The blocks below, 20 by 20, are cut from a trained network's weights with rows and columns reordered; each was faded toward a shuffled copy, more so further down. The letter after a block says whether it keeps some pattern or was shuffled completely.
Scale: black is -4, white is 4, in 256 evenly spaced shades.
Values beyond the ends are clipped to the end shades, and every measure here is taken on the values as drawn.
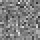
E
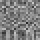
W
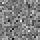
E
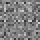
W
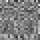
W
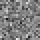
E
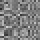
W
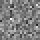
W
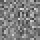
W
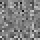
W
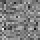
W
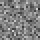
E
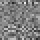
W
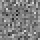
E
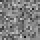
E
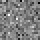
E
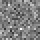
E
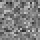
W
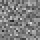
W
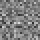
W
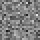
W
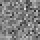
E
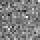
E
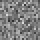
E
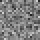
E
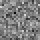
E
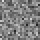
E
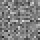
W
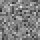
E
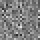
W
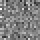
W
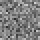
E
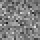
E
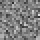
E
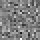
W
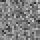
E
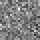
E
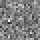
E
